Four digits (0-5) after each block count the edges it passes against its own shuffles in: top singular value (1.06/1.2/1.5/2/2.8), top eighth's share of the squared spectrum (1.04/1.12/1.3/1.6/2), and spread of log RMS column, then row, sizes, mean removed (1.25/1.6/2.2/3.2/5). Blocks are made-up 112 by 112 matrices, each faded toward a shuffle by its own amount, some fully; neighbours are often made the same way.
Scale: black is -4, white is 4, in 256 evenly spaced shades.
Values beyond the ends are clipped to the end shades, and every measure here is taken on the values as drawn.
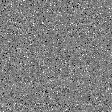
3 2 0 0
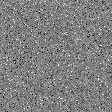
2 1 0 0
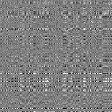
5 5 3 4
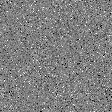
1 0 0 0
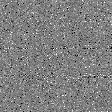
3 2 1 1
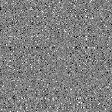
4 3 1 2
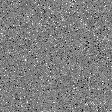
0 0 0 0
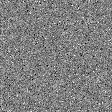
0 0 0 0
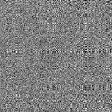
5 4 3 3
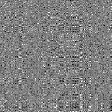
5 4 3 3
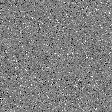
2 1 0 0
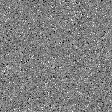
2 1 0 0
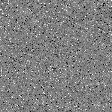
0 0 0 0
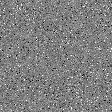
0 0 0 0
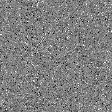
1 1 2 0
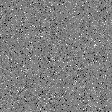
3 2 1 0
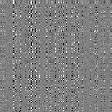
5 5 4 3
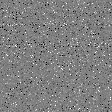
1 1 0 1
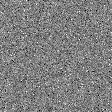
0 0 0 0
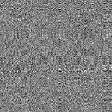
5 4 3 3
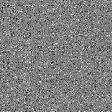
4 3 1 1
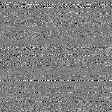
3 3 0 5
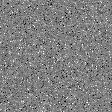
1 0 0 0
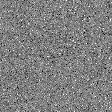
2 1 0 0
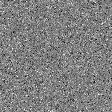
1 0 0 0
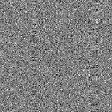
4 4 2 2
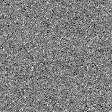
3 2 1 0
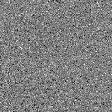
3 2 0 1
